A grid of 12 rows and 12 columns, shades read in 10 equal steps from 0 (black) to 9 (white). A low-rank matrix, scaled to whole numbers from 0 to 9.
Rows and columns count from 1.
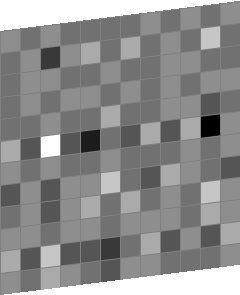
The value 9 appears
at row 6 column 3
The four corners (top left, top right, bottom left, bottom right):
5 5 5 5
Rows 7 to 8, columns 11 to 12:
4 5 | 4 3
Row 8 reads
3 5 3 5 5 7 4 3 6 5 4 3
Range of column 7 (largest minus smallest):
3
